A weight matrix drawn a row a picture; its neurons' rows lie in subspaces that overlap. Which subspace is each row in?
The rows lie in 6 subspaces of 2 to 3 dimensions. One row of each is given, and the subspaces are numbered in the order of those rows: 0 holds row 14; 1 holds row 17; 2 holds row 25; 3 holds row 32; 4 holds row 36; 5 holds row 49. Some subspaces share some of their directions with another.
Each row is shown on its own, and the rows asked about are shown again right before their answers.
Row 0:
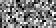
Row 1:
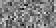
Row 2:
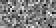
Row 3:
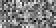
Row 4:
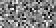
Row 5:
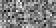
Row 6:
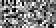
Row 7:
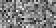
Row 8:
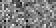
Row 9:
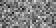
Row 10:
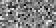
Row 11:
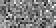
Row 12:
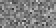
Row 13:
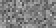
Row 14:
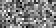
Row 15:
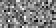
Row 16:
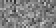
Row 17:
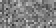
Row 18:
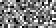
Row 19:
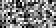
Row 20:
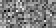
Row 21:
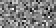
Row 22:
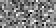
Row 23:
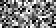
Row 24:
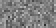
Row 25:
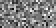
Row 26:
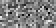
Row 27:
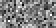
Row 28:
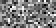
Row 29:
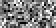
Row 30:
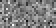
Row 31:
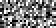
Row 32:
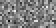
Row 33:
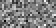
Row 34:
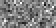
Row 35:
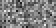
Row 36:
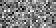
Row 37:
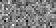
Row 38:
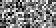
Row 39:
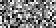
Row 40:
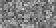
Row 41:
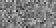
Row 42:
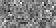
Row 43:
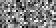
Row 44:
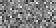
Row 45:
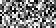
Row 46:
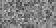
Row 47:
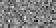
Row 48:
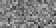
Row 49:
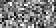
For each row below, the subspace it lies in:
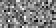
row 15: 3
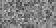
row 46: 5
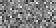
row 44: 3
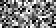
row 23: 4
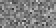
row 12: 2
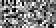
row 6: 0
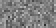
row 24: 5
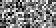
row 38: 4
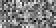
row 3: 4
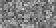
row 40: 5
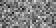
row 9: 4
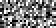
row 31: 1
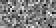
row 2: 1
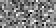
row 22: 2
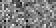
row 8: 1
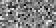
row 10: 2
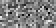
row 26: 2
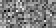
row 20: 4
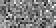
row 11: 0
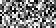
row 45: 3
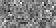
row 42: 0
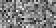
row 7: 0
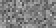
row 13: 2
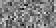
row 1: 5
